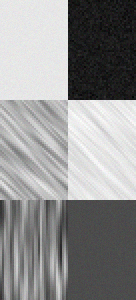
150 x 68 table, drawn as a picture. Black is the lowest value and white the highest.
It is made of 3 by 2 panels. Panel 1,1: very high, flat. Panel 1,2: very low, fine-grained, faint in contrast. Panel 2,1: high, slanting down to the right. Panel 2,2: very high, slanting down to the right, faint in contrast. Panel 3,1: middling, streaked downward, strong in contrast. Panel 3,2: low, flat.
